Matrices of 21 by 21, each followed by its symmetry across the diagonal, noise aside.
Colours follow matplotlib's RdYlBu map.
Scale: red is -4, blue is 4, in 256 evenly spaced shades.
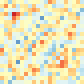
symmetric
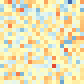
neither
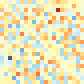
antisymmetric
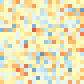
neither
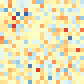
antisymmetric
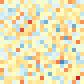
symmetric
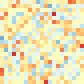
symmetric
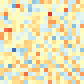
antisymmetric
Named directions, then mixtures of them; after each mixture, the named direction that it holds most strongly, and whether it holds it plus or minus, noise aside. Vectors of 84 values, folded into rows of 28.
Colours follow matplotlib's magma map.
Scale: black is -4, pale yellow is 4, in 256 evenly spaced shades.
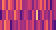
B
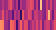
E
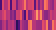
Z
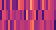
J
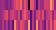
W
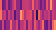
B, minus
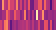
B, plus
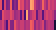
J, plus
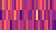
B, plus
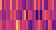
Z, minus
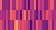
Z, minus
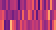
E, plus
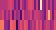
E, plus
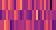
B, plus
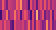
B, plus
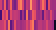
J, plus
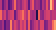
B, minus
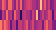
B, plus
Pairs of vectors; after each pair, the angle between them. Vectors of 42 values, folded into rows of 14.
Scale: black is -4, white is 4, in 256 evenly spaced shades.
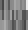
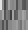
partly opposed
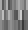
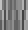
partly aligned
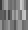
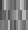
nearly parallel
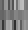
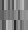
nearly parallel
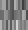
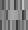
nearly opposite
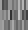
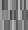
nearly parallel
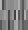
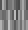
nearly opposite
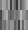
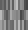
nearly opposite
